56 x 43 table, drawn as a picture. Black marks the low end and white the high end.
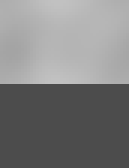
It is made of 2 by 1 panels. Panel 1,1: high, smooth, faint in contrast. Panel 2,1: low, flat.
